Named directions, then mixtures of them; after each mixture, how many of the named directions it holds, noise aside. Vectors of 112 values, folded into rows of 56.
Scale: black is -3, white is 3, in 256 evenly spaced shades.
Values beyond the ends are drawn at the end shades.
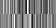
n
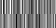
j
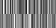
two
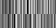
two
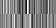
one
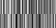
two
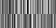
two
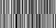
two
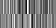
one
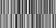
two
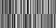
two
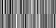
one
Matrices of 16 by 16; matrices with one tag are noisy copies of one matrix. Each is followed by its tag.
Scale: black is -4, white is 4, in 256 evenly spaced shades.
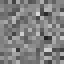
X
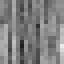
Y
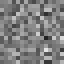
X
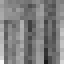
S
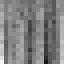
S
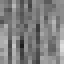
Y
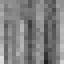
S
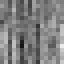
Y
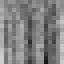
S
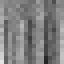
S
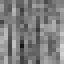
Y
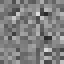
X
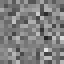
X
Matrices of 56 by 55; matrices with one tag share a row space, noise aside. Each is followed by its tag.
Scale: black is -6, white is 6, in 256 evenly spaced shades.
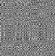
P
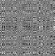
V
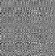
P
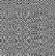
P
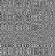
P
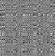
V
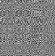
P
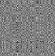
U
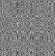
U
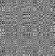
V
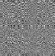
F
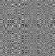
F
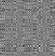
V
